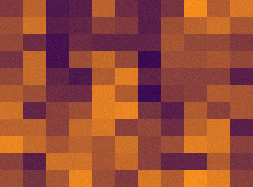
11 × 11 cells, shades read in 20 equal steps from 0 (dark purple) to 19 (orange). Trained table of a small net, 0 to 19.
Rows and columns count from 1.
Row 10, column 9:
4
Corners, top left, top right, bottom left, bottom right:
7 16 10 8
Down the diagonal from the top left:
7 15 1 10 12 12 6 5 17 12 8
